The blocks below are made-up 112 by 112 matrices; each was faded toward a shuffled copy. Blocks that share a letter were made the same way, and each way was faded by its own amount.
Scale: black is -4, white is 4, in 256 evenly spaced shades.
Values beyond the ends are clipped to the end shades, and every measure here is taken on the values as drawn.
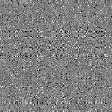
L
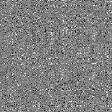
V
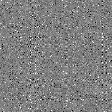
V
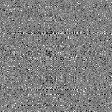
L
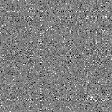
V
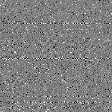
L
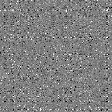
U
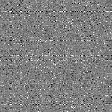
L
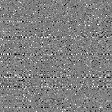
L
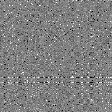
U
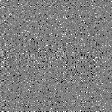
U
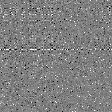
U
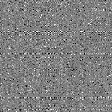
L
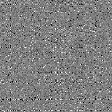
V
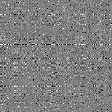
L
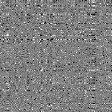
L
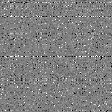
L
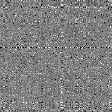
L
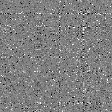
U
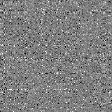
V
